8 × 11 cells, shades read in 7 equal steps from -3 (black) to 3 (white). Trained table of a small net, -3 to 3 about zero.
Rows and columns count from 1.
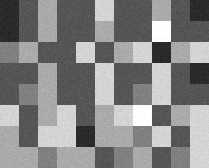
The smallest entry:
-2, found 6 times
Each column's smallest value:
-2 -1 -1 -1 -2 -1 -1 -1 -2 -1 -2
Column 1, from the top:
-2 -2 0 -1 -1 2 1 1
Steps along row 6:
down up up down up up up down up up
